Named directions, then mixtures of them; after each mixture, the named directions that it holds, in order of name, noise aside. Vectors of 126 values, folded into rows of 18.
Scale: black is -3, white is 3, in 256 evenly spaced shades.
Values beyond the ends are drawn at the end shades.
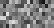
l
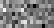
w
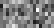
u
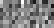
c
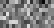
l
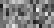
u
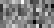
c, u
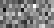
u, w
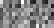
c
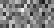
l, w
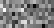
w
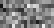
u, w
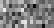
w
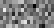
u, w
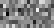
l, u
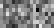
u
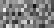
u, w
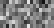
l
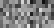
c, l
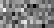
w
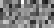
c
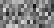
u, w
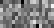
c, u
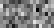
u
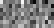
c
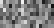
c, w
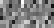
c, l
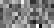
c, u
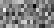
u, w
